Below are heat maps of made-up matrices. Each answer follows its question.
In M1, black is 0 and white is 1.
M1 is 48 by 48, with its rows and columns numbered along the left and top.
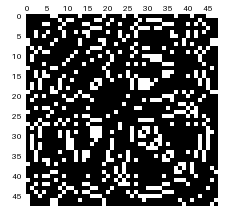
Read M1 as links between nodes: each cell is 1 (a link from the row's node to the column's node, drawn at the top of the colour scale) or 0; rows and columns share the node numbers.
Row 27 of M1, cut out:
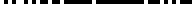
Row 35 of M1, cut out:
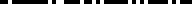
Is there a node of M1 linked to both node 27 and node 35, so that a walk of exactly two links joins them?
yes
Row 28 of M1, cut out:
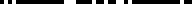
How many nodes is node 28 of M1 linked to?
11
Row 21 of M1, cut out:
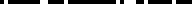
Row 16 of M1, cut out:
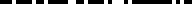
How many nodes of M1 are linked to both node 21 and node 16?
4
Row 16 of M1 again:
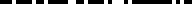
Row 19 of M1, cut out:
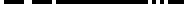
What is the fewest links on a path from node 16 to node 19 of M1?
3
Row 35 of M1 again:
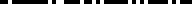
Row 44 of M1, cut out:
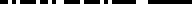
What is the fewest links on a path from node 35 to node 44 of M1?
1
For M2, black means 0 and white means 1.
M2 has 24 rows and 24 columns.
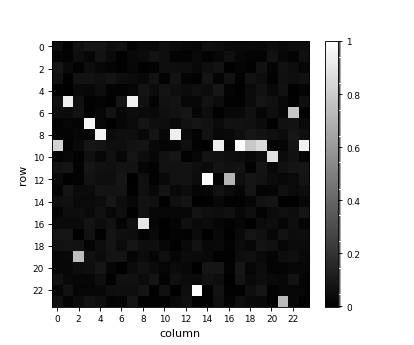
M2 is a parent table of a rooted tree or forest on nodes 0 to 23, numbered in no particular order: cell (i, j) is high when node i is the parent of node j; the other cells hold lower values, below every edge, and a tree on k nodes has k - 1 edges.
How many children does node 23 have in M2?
1
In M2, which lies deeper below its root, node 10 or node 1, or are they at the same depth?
node 1
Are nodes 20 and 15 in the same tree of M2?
no
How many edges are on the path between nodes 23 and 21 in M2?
1
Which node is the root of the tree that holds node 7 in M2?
5
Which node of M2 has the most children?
9
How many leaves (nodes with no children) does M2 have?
13
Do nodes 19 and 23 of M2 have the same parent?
yes
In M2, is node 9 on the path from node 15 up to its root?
yes
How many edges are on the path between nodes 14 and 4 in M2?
4
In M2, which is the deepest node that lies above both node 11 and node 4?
8
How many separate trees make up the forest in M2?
5
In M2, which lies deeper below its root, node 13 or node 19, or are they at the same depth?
node 13
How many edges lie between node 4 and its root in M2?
3
